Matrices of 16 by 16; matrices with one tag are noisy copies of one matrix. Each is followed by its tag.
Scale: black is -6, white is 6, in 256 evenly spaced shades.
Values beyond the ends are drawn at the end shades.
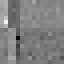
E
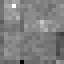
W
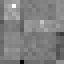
W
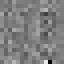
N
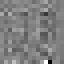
N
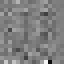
N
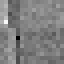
E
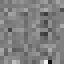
N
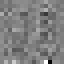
N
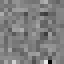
N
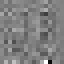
N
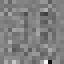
N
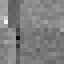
E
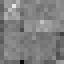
W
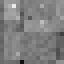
W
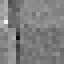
E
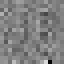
N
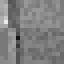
E
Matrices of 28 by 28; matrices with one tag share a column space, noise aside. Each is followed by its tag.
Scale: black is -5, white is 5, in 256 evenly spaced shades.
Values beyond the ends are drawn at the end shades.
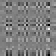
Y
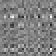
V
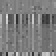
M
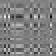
V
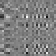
V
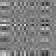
Y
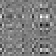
V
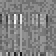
M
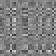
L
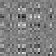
V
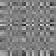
Y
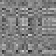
L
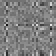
Y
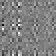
Y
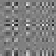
Y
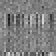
M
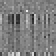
M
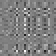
L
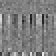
M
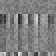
M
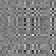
L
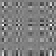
Y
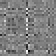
L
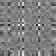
Y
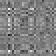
L
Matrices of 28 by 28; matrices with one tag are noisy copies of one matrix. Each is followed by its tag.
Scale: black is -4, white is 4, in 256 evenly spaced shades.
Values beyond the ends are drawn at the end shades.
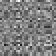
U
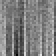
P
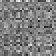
U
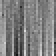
P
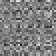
U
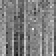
P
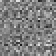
U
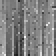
P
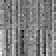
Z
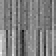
Z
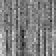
Z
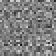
U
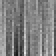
P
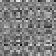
U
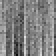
P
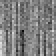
Z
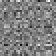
U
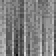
P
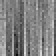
P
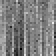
P
